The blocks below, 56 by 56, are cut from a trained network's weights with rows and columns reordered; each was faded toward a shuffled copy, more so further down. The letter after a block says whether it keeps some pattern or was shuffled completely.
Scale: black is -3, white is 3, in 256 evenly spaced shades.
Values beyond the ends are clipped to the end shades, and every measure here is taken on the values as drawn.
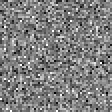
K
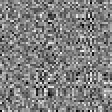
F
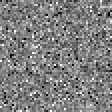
K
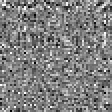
F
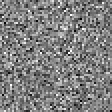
K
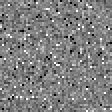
K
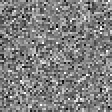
K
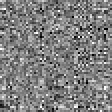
F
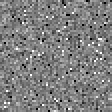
K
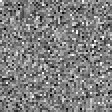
K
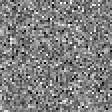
K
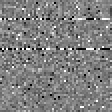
F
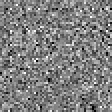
F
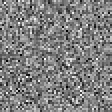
F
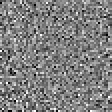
F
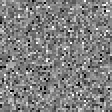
K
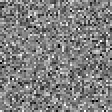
K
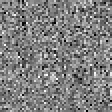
F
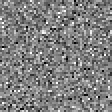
K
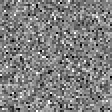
K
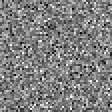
K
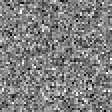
K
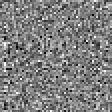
F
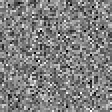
F
